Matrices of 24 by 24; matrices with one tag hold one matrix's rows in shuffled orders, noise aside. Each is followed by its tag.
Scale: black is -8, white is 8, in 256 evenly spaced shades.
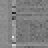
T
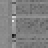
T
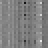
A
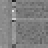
T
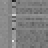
T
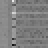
T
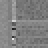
T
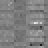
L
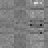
L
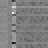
T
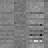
L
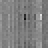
A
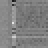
T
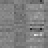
L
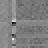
T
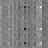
A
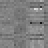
L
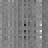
A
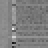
T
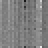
A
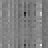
A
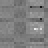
L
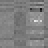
L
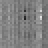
A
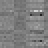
L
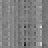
A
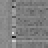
T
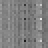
A
